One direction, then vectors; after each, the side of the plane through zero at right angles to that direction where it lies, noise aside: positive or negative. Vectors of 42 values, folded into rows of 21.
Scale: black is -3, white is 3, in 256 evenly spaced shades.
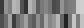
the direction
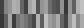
positive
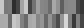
negative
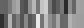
positive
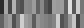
positive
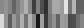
negative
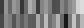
positive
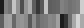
positive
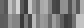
positive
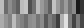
negative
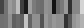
positive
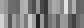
negative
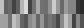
negative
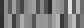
positive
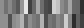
negative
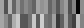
negative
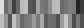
negative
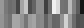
negative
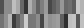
positive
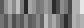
positive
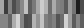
negative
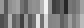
positive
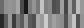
positive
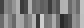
positive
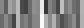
positive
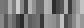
positive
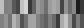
negative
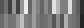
negative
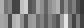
negative
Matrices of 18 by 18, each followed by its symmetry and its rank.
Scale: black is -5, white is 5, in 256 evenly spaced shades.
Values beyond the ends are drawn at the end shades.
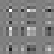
symmetric, rank one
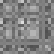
symmetric, rank two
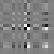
symmetric, rank one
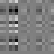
neither, rank one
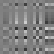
neither, rank one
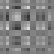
symmetric, rank one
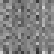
neither, rank three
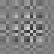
symmetric, rank one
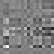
neither, rank two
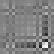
symmetric, rank two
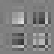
symmetric, rank one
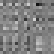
neither, rank three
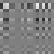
neither, rank one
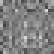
neither, rank three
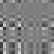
neither, rank one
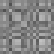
symmetric, rank two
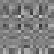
neither, rank two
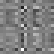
neither, rank two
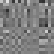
neither, rank two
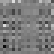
neither, rank two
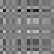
neither, rank one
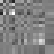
symmetric, rank two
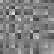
symmetric, rank two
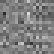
neither, rank three
